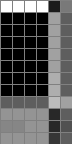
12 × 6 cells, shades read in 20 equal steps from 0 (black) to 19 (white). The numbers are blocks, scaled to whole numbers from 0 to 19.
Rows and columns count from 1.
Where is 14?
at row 9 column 5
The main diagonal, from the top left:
19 0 0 0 12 7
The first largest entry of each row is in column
1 5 5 5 5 5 5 5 5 1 3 1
